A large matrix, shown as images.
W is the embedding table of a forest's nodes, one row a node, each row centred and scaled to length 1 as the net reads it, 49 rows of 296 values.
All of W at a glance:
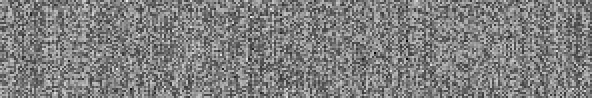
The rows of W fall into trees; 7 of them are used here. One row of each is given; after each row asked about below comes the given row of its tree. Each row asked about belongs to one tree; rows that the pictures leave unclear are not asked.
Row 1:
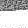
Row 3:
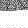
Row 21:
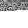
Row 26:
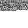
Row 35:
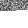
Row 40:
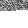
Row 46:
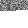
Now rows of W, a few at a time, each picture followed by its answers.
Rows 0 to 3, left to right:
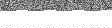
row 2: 35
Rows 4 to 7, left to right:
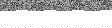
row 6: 21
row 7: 21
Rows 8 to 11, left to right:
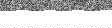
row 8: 3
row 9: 40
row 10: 21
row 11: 40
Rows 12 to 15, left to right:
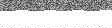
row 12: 1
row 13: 26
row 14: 40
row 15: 40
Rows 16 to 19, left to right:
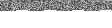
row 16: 35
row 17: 1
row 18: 3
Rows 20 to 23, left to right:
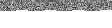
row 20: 3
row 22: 26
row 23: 40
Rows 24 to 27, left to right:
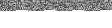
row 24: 26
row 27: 26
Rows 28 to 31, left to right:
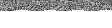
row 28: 1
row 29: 40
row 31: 21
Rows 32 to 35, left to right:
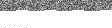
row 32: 46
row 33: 35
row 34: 21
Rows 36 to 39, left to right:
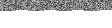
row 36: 1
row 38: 40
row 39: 35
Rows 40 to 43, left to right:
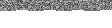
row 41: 40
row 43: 35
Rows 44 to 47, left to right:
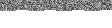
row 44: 46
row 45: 3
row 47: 21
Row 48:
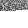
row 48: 46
